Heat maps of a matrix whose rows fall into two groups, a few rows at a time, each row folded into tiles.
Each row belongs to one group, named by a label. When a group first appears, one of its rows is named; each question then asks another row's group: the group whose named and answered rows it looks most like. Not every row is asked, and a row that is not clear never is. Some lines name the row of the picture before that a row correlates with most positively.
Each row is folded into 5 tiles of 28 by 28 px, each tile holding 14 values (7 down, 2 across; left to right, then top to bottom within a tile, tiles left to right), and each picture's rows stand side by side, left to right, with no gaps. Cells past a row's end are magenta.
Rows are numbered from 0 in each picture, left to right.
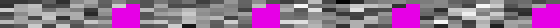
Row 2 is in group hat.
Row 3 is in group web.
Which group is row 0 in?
web
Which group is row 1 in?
web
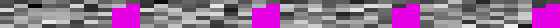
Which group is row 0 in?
web
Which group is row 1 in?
web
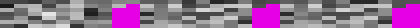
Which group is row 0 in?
web
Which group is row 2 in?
hat
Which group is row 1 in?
hat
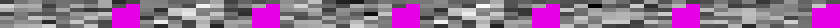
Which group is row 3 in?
web
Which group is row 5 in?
web
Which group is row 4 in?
web
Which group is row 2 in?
hat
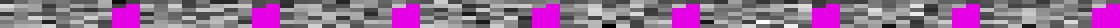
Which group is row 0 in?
hat
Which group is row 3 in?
hat
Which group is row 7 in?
web
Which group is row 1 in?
hat
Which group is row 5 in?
hat
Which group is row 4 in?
web
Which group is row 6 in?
web
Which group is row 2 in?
web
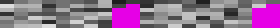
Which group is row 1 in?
web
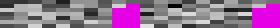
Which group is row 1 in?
web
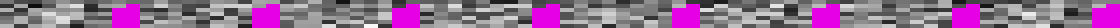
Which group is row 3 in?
hat
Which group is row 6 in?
hat
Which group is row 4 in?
web
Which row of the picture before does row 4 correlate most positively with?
0
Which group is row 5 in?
web
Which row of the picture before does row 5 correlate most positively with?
0
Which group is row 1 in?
hat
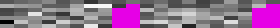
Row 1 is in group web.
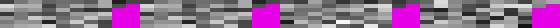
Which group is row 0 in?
hat
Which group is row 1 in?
hat
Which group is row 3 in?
hat
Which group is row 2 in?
hat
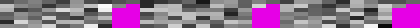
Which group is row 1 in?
web
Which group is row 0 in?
hat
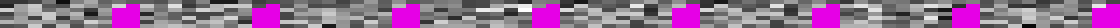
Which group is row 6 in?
hat
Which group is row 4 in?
web
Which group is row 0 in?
web
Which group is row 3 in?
hat
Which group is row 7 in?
web
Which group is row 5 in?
web
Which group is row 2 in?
web
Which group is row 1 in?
hat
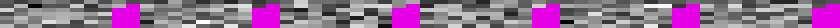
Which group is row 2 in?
hat
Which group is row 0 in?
web
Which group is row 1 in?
hat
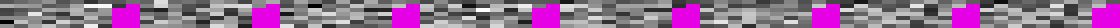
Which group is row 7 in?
web
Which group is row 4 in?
hat
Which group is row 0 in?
hat
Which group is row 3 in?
hat
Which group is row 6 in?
web
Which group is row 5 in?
web
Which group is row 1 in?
hat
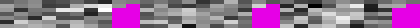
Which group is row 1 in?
web
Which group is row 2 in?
web
